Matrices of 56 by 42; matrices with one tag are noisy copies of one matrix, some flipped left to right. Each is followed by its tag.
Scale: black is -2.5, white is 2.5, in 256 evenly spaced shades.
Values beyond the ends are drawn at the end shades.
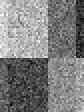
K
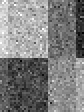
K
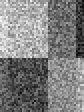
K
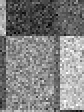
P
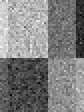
K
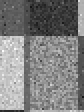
P
